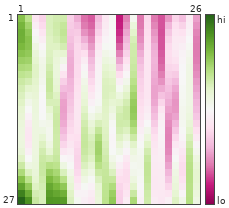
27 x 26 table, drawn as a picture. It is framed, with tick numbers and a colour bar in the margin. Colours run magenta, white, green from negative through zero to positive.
Average level on the scale: 50%. Slope: up to the bottom left. Grain: streaks running down. Ninth with the highest average: bottom left.
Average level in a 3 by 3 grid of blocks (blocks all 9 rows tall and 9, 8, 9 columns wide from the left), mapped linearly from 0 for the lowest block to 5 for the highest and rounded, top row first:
410 | 341 | 543
